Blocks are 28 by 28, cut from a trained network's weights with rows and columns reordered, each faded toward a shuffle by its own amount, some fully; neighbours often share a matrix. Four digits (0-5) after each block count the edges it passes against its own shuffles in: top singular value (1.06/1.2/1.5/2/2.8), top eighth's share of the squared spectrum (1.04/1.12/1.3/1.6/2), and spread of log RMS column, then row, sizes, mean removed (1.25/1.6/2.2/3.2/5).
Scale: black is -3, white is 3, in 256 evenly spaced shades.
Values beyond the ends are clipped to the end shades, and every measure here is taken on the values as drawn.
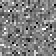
0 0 1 0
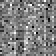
2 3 0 2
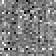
2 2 0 1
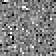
0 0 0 0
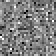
0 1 0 0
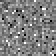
0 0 0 0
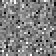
1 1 0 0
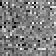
2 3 0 2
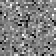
0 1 0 0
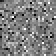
0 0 0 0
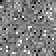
0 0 0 0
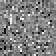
1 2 1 0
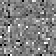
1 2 1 0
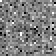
0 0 0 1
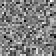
2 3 0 0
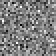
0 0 0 0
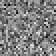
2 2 0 0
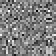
3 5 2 1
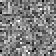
0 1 0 0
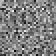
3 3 1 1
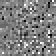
1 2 1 0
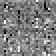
2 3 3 0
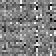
2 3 2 0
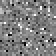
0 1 0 0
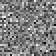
0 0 1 0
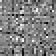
2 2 2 0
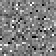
0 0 0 1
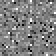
1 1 1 0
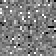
0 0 0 0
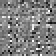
2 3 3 0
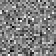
1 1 0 0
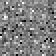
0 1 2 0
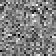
2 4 0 1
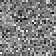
0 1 0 0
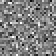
1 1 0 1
